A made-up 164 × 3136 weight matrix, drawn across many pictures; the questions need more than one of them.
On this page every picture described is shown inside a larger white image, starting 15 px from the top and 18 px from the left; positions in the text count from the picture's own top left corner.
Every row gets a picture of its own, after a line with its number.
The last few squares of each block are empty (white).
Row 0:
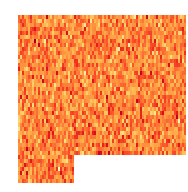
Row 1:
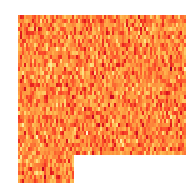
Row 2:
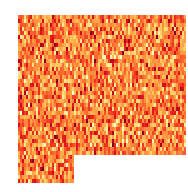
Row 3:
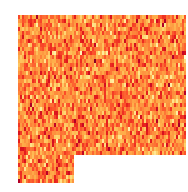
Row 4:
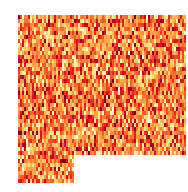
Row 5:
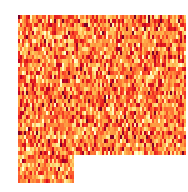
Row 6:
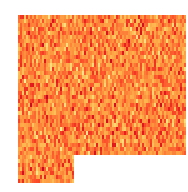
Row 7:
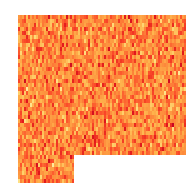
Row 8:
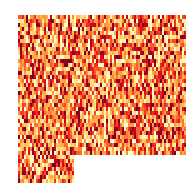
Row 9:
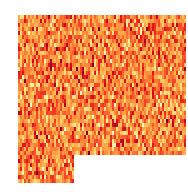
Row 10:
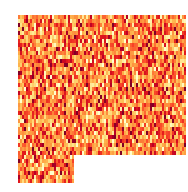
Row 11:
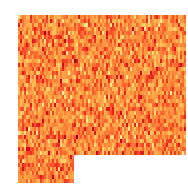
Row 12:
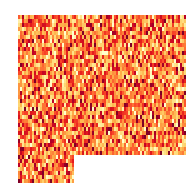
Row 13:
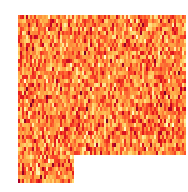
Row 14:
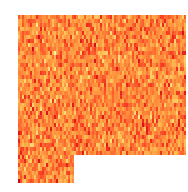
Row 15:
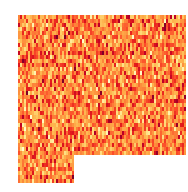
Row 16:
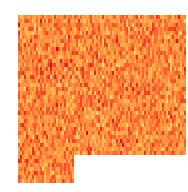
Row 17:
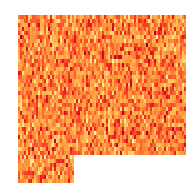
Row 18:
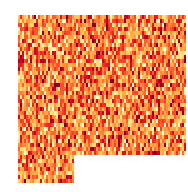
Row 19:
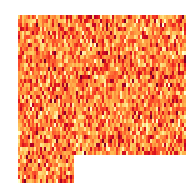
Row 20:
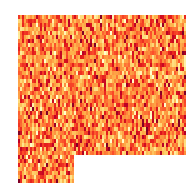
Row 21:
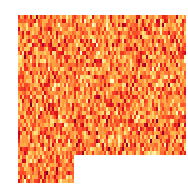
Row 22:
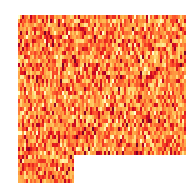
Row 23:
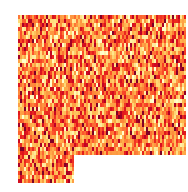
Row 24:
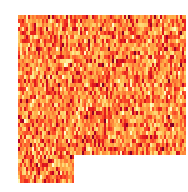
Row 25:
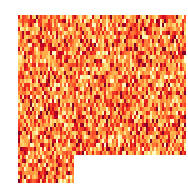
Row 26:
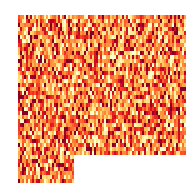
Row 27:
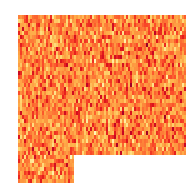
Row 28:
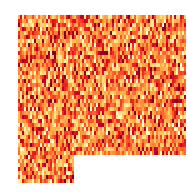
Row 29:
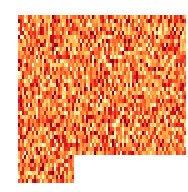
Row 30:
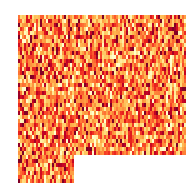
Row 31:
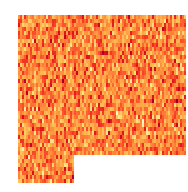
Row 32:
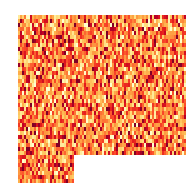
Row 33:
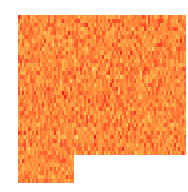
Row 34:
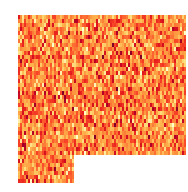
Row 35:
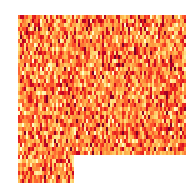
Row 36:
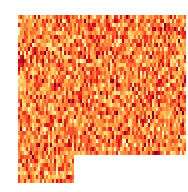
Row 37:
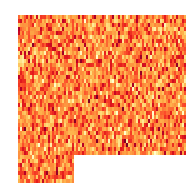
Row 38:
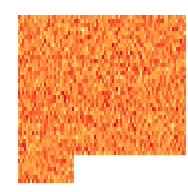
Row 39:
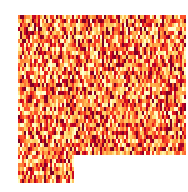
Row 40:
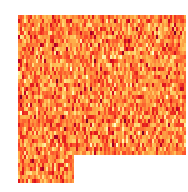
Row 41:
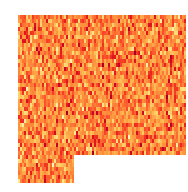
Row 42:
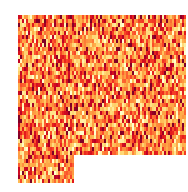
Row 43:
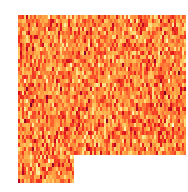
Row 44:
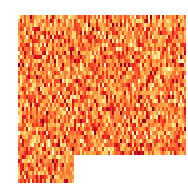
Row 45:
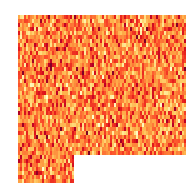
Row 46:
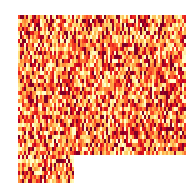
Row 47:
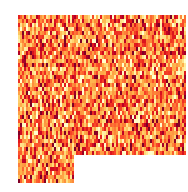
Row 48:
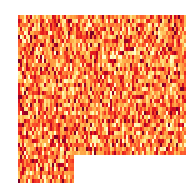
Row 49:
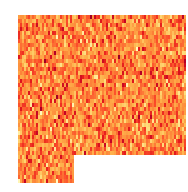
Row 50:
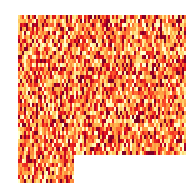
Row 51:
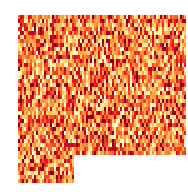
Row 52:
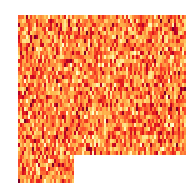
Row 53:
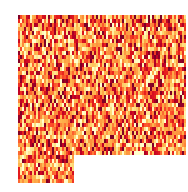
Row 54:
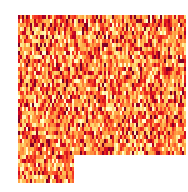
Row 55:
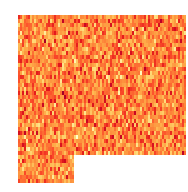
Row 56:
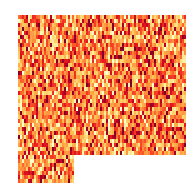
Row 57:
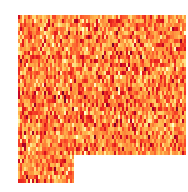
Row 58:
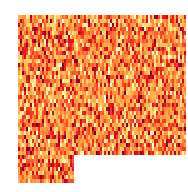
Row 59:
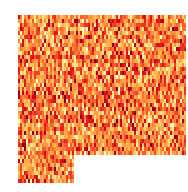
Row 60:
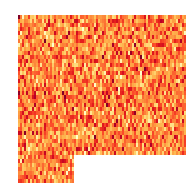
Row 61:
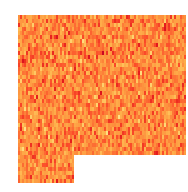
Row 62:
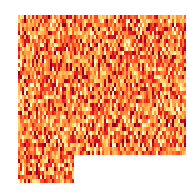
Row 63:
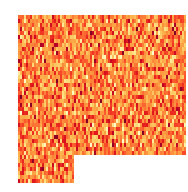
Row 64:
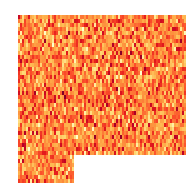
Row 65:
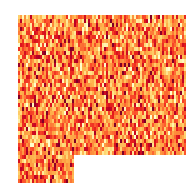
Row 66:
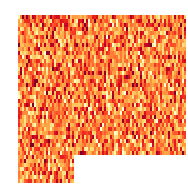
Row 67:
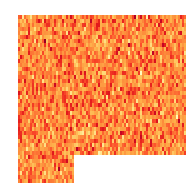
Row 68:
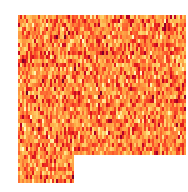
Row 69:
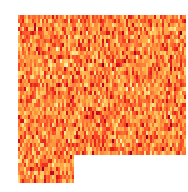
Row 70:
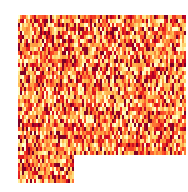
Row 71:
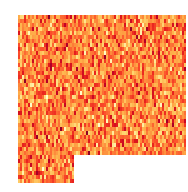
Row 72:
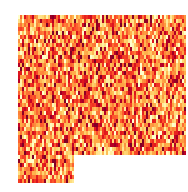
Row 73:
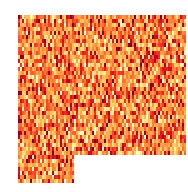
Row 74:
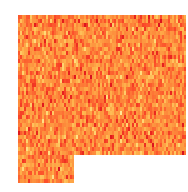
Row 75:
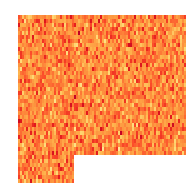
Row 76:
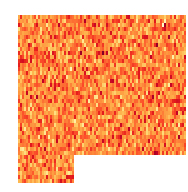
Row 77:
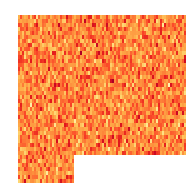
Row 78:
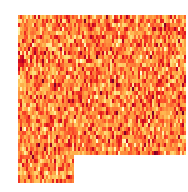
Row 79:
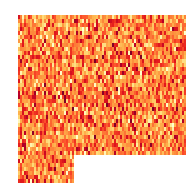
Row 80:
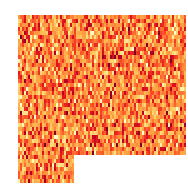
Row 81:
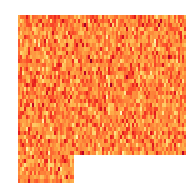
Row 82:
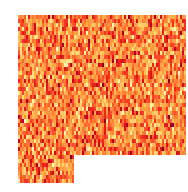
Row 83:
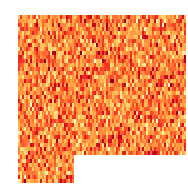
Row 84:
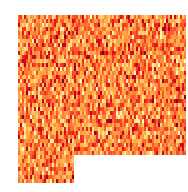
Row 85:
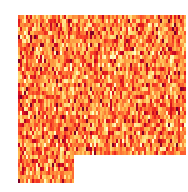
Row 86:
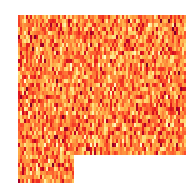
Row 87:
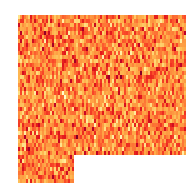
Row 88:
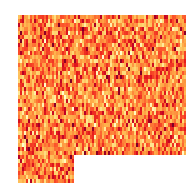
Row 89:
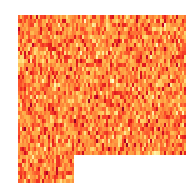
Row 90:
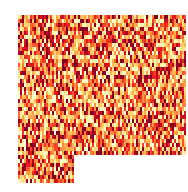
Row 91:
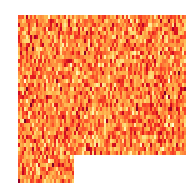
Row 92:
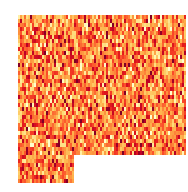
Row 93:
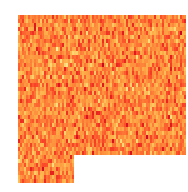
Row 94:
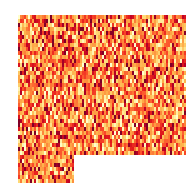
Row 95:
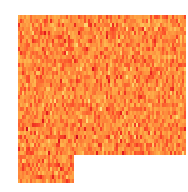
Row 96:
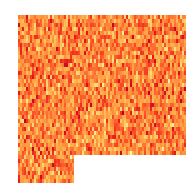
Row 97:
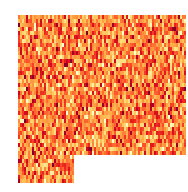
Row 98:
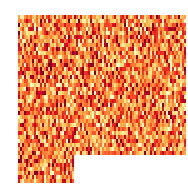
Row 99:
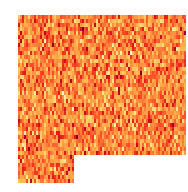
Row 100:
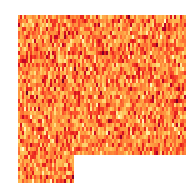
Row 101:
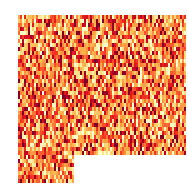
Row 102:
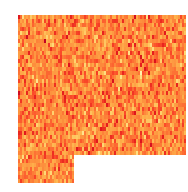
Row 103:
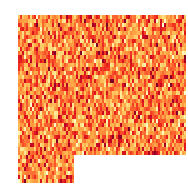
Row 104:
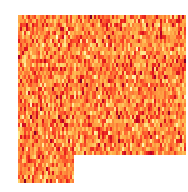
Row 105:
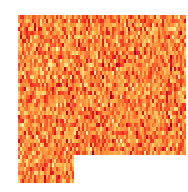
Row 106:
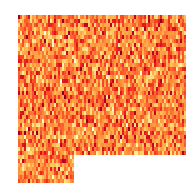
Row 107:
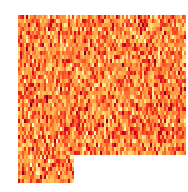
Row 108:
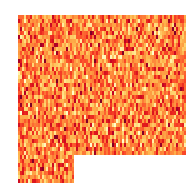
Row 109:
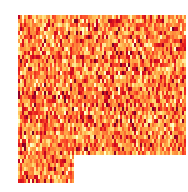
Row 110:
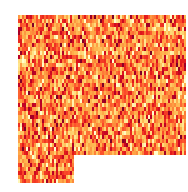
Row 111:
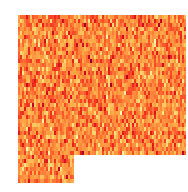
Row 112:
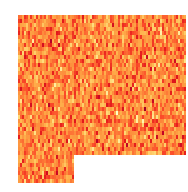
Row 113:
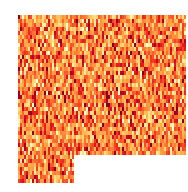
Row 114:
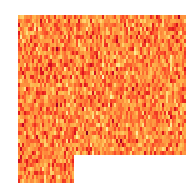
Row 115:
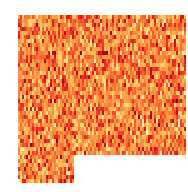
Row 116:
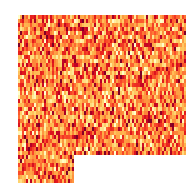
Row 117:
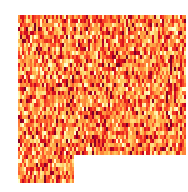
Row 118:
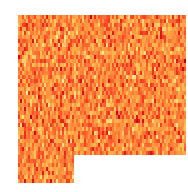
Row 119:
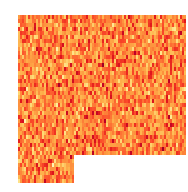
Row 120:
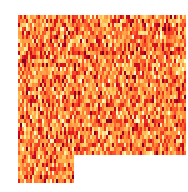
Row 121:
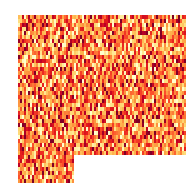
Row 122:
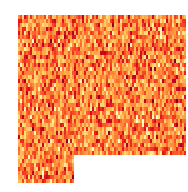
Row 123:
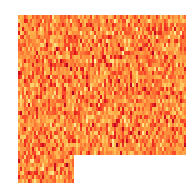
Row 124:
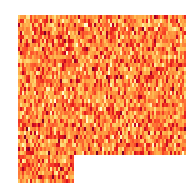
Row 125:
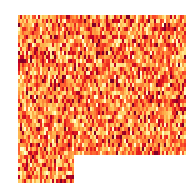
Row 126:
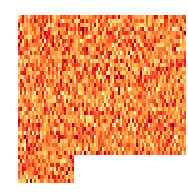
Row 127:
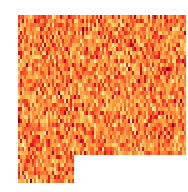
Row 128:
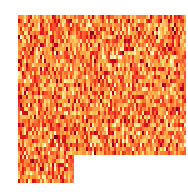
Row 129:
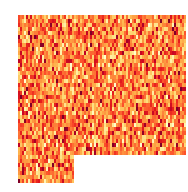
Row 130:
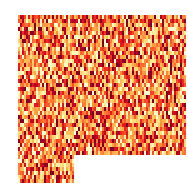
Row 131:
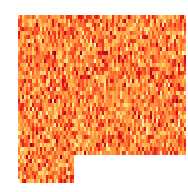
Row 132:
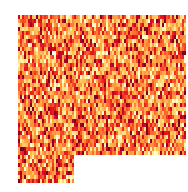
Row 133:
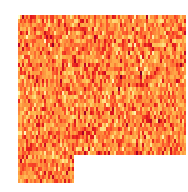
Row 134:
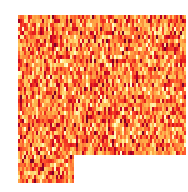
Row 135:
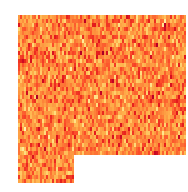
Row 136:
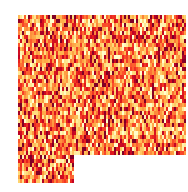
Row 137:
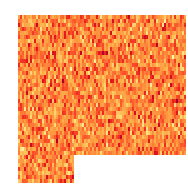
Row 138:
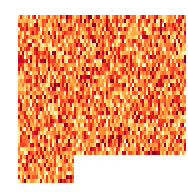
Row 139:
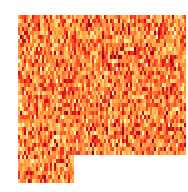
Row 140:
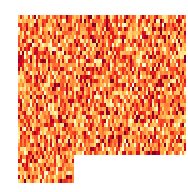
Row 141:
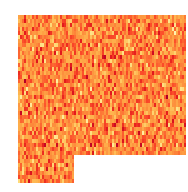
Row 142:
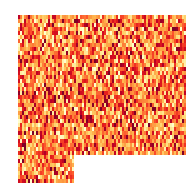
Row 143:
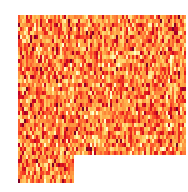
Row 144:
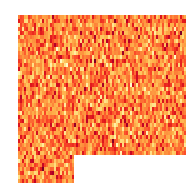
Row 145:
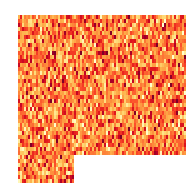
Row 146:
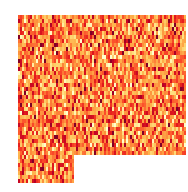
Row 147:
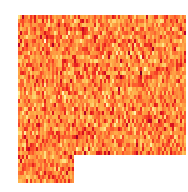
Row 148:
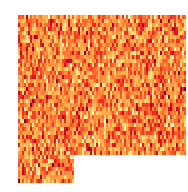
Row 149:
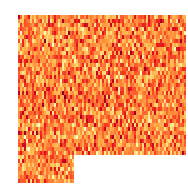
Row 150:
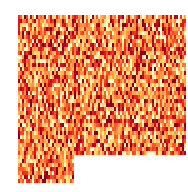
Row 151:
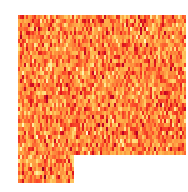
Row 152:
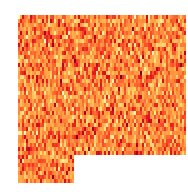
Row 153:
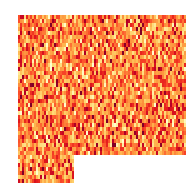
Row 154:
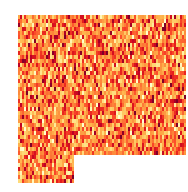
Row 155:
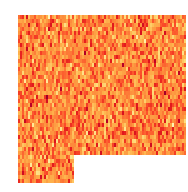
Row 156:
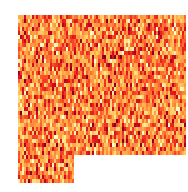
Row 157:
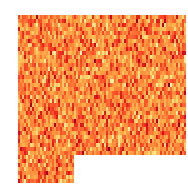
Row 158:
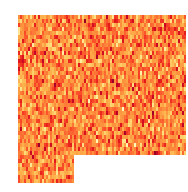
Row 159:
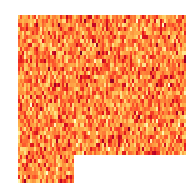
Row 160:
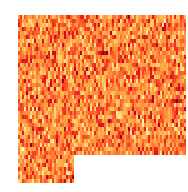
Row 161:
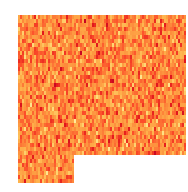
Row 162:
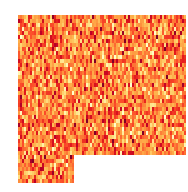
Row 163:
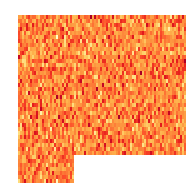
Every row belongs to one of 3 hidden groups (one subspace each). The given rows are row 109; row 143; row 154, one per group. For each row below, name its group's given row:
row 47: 154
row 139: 143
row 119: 143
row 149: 109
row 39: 143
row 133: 109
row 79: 109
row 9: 143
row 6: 143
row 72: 109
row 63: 143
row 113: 109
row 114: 143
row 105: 143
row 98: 143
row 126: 109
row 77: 154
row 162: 143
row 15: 154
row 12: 154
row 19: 154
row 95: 109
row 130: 143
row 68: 154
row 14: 154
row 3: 154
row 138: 154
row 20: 154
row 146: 143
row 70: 109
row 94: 109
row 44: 109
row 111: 109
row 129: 143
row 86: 143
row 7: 143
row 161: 154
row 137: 154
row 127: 109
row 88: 109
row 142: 109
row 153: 143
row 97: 143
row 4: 109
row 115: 154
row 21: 154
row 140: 154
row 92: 109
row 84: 154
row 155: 143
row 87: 109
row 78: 154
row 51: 143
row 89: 154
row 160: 154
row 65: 109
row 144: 143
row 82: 143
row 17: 143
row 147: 109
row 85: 143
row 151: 143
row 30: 143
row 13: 143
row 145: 154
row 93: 143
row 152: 109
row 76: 154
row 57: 109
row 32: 109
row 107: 143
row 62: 143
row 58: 109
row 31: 154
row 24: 143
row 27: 143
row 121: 154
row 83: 154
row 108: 143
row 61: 154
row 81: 109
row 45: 143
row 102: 109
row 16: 143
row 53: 109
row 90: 109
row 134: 143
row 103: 154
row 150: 154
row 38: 109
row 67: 109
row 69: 143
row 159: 154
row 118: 154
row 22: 109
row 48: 143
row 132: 154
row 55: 109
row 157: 154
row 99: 109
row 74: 109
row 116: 109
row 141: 143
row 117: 143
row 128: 143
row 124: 109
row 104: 154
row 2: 143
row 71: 143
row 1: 143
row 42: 109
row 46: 143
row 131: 154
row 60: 109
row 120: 154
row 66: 109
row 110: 154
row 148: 143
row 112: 154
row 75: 109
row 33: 109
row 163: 154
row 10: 143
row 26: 143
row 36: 154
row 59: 109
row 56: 143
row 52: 143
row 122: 154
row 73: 109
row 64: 109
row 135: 154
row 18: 154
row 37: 154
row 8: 143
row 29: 143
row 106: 109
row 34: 109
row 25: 154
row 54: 109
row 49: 154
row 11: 109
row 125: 154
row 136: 143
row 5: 109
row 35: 143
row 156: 143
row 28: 154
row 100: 154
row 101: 109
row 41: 143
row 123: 143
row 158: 154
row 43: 143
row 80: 143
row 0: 109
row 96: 143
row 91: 143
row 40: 143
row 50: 154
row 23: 154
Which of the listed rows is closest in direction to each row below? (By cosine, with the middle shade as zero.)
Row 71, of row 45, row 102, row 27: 45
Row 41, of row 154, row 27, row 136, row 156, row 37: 156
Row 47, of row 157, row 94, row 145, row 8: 157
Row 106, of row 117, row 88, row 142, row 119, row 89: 142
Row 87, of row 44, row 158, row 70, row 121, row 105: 70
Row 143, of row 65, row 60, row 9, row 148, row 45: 148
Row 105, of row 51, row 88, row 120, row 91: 51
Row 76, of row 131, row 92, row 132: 131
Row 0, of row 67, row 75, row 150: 150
